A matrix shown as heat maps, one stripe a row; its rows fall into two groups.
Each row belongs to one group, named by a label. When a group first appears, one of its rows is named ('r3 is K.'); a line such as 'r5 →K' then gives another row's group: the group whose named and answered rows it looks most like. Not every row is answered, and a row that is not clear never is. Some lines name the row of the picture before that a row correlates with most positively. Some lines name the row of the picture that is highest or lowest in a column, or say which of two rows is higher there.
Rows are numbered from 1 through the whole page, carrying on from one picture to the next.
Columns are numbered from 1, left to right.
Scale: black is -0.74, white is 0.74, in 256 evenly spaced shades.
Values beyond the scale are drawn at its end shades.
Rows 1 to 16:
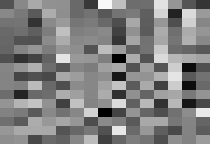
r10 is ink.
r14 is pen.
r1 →pen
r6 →pen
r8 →ink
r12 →ink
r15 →ink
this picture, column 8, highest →1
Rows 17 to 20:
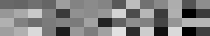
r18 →ink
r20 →ink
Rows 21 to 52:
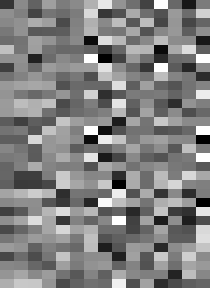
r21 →pen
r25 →pen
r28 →pen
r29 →pen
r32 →ink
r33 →ink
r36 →pen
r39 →pen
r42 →ink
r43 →pen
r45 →ink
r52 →ink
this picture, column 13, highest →41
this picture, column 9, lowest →41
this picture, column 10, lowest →44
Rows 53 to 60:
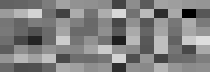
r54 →ink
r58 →pen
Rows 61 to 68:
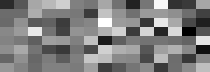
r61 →pen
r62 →pen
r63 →pen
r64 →ink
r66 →pen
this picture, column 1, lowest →61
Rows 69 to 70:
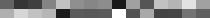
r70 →ink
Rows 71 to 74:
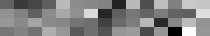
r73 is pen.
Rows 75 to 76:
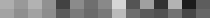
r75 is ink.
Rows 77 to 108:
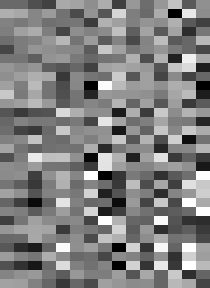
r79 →pen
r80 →ink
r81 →pen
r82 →pen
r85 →ink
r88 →ink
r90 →pen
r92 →ink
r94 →pen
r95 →pen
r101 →pen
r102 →ink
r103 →pen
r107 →ink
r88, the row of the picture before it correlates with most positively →75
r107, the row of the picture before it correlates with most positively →75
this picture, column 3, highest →94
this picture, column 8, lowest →96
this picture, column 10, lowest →94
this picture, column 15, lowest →86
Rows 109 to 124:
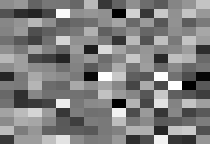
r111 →ink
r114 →pen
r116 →ink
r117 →pen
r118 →ink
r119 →pen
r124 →pen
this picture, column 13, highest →118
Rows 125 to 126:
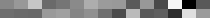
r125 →ink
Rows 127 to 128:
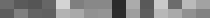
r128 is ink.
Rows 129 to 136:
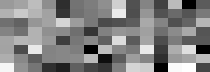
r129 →ink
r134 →pen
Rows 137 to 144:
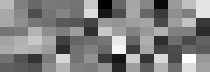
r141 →ink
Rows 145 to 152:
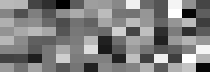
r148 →ink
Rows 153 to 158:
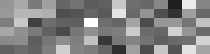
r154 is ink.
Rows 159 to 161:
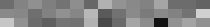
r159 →pen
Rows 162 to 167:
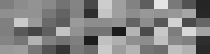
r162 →pen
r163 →pen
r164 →ink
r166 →pen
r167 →pen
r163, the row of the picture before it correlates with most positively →159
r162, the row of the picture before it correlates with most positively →159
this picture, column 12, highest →162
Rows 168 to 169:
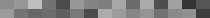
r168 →ink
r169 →pen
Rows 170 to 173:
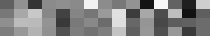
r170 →pen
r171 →ink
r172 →ink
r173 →ink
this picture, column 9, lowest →170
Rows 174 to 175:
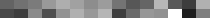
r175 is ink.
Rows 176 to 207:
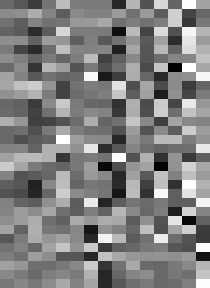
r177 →ink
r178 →ink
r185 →ink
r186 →ink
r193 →ink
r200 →ink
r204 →pen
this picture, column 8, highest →202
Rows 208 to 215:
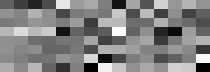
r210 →pen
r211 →ink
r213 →pen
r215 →pen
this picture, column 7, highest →214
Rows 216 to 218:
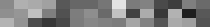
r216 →ink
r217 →ink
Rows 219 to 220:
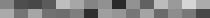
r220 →pen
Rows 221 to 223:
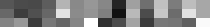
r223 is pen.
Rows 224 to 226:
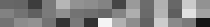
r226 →pen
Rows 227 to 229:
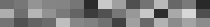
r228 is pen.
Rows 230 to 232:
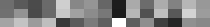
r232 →ink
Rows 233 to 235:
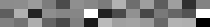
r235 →pen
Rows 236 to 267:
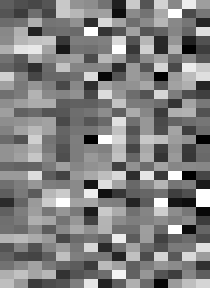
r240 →ink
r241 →ink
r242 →pen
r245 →pen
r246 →pen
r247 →ink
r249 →ink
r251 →pen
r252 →ink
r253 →ink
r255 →ink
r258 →pen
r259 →pen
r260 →pen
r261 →ink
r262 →ink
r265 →pen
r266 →ink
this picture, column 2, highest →241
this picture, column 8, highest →251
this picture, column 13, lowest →258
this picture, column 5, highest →258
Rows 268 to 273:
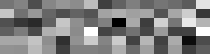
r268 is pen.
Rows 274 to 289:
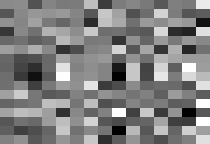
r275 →pen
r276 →pen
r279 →ink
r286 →ink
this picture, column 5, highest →282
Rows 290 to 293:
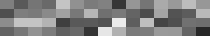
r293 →pen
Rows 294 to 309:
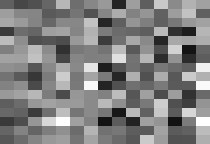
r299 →ink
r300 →ink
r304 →ink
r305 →pen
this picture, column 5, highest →307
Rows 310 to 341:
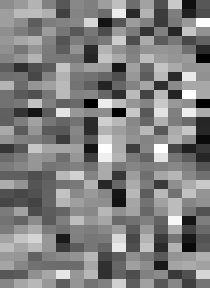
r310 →ink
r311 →ink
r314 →ink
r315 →pen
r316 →pen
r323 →pen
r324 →pen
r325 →pen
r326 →pen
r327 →pen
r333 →pen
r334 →ink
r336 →ink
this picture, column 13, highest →334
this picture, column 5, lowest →336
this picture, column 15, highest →312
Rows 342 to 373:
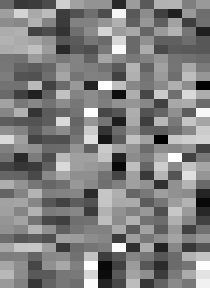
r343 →ink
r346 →ink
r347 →ink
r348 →pen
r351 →pen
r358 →pen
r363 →pen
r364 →pen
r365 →pen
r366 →pen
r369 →ink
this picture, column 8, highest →351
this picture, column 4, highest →343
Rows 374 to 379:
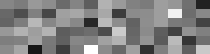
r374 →pen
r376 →pen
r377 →ink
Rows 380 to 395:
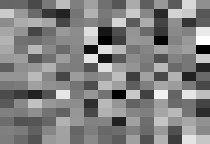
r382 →ink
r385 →pen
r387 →pen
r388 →ink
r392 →pen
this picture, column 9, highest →382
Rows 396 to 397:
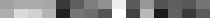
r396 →ink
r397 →ink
